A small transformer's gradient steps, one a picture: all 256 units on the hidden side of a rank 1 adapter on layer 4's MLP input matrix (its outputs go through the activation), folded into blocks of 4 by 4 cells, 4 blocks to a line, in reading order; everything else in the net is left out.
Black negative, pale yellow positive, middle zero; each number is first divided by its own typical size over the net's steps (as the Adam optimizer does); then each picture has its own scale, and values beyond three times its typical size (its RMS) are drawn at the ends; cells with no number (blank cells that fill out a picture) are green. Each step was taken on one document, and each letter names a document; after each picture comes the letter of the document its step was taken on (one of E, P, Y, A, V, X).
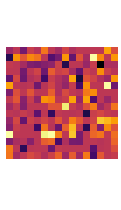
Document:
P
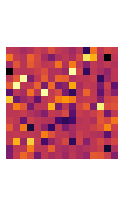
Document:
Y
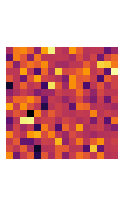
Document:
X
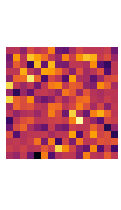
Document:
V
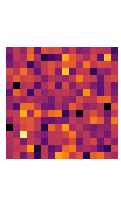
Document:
Y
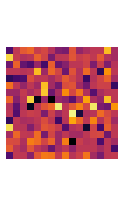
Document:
P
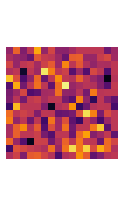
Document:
V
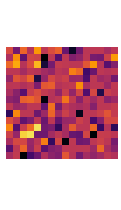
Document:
X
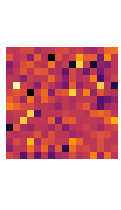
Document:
Y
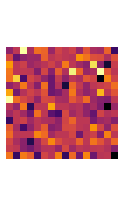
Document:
Y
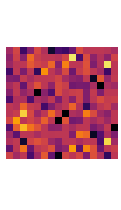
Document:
V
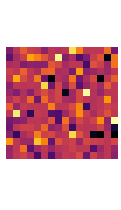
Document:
P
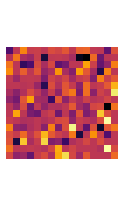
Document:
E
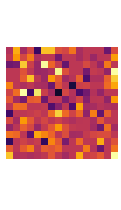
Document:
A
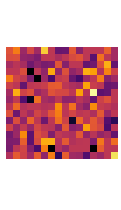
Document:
X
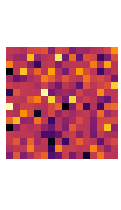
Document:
Y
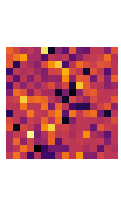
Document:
A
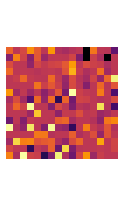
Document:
E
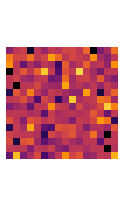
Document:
E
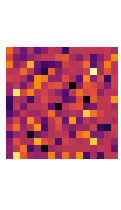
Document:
X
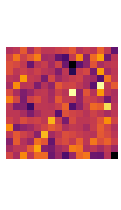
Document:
E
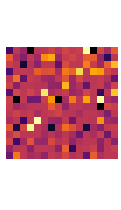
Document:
E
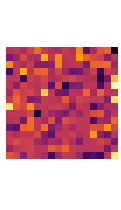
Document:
Y
